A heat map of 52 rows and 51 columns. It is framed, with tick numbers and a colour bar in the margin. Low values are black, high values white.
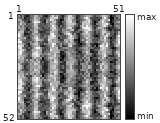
No seam splits the table. Stripes running up and down repeat 6 times from left to right. The grain runs up and down. The top and bottom halves mirror each other. There is no overall slope.
